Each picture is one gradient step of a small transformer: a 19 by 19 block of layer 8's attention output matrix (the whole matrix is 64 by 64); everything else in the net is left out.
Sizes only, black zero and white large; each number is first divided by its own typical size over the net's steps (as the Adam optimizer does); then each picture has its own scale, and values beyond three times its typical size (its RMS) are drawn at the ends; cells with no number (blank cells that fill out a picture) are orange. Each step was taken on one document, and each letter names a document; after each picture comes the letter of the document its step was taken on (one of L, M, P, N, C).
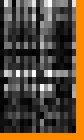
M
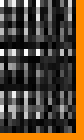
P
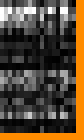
M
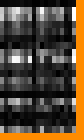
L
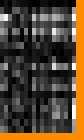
L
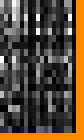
P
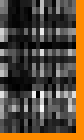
P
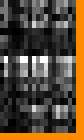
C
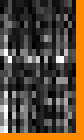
P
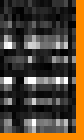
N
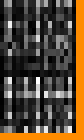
P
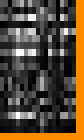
M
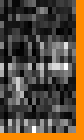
M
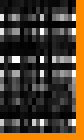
L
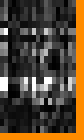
C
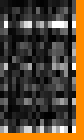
C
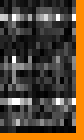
L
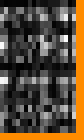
C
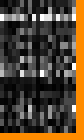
L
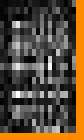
M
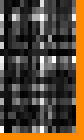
L
